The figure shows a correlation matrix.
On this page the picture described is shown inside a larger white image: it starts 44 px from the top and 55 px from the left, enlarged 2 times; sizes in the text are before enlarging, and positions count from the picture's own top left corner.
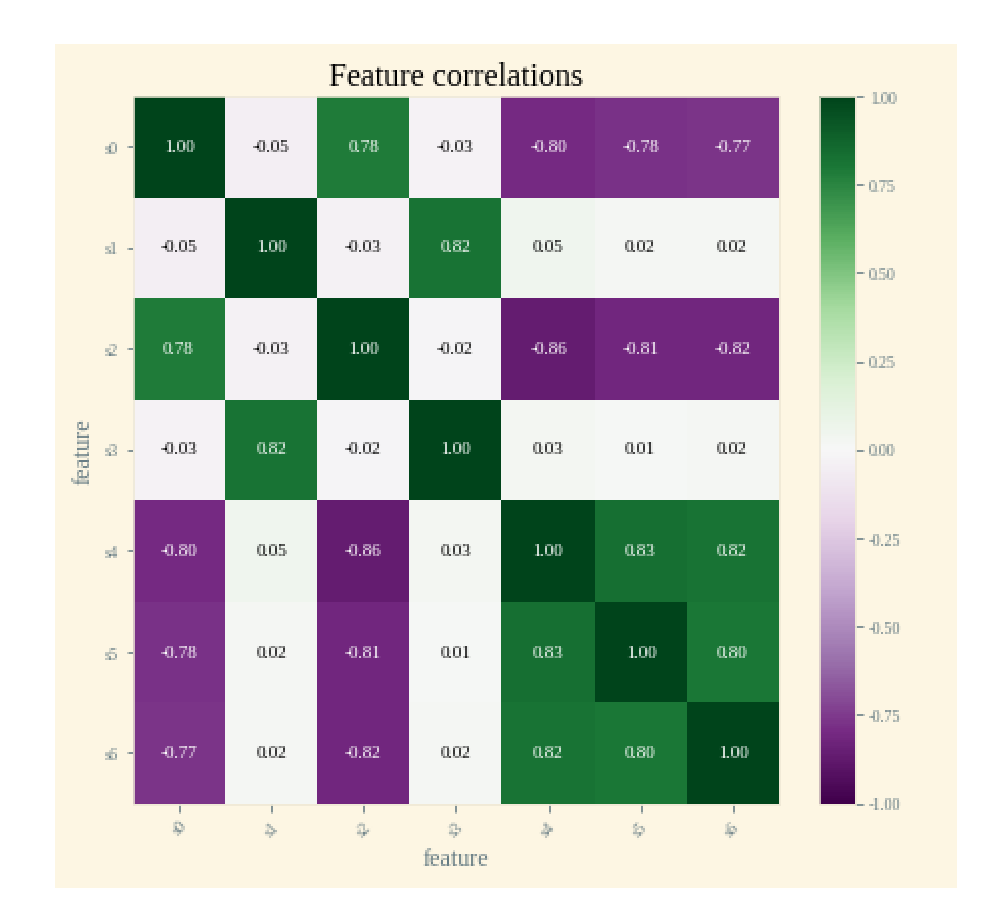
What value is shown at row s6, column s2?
-0.82
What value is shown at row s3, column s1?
0.82
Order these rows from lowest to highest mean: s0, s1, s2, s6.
s2, s0, s6, s1
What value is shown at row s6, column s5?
0.80
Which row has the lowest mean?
s2
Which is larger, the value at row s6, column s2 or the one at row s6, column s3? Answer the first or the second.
the second
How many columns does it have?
7
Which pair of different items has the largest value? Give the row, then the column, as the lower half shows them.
s5, s4
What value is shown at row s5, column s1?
0.02
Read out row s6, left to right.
-0.77 0.02 -0.82 0.02 0.82 0.80 1.00
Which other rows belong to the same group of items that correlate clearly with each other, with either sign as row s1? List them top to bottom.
s3
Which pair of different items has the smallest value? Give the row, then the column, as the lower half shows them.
s4, s2
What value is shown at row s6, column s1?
0.02
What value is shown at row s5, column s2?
-0.81
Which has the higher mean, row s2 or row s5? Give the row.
s5
